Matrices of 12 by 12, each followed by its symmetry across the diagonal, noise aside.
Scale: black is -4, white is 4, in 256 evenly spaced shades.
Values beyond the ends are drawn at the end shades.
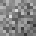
symmetric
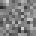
antisymmetric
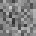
neither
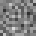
antisymmetric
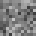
antisymmetric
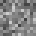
symmetric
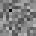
symmetric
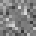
symmetric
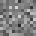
neither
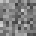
neither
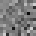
symmetric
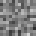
antisymmetric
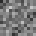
symmetric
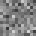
neither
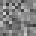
antisymmetric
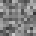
antisymmetric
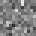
neither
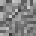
symmetric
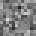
antisymmetric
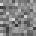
neither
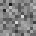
symmetric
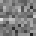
neither
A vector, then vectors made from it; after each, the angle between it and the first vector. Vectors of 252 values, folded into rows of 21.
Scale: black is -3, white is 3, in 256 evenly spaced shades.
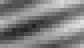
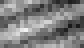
nearly opposite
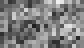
partly aligned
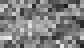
partly opposed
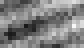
nearly parallel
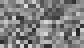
orthogonal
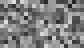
orthogonal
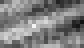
nearly opposite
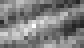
nearly opposite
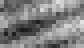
nearly parallel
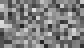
orthogonal
